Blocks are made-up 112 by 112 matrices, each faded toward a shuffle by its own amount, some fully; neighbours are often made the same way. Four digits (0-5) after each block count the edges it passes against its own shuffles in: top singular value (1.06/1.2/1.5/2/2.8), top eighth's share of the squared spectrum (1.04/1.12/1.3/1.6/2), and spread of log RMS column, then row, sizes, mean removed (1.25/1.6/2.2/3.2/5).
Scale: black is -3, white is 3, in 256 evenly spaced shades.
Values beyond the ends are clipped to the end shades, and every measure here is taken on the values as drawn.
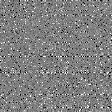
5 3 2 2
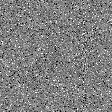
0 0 1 0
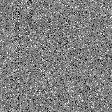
1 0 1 0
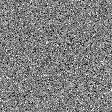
2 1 0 0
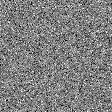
1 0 0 0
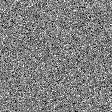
2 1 0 0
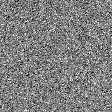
2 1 0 0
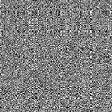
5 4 3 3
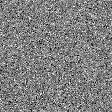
0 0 0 0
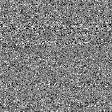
1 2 0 3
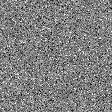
0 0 0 1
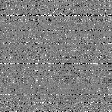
4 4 0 4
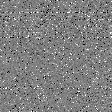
3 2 0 2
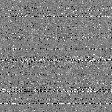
4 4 1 4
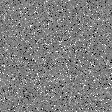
1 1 0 0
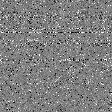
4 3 0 3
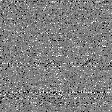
3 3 0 3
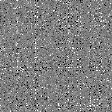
2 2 3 2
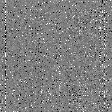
3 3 3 1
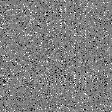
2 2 2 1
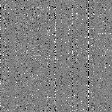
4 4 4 2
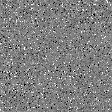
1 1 1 2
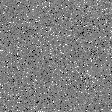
0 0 0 0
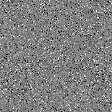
3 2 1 1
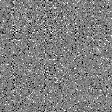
4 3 2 1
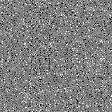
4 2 2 1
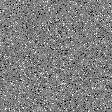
2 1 0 0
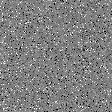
2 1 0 0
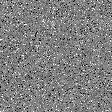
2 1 0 0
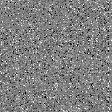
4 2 1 1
